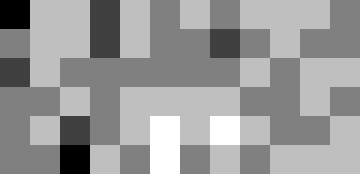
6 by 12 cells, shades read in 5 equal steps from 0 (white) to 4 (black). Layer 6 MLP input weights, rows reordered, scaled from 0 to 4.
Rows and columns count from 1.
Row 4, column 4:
2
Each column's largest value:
4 2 4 3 2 2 2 3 2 2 2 2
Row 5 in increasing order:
0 0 1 1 1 1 1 2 2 2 2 3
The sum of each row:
20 22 21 18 16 19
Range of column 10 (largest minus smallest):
1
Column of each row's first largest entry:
1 4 1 1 3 3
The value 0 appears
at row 5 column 6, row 5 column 8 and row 6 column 6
